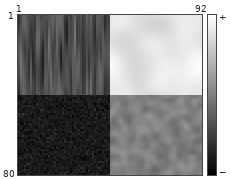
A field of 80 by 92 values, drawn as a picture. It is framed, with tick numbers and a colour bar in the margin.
It is made of 2 by 2 panels. Panel 1,1: low, streaked downward. Panel 1,2: very high, smooth, faint in contrast. Panel 2,1: very low, fine-grained, faint in contrast. Panel 2,2: middling, blotchy, faint in contrast.
